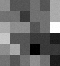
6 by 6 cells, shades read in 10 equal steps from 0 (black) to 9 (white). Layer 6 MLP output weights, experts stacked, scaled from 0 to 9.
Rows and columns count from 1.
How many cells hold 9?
1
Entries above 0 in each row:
6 6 6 6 5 6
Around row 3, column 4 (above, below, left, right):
4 2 5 4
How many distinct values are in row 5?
5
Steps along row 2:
same down up same up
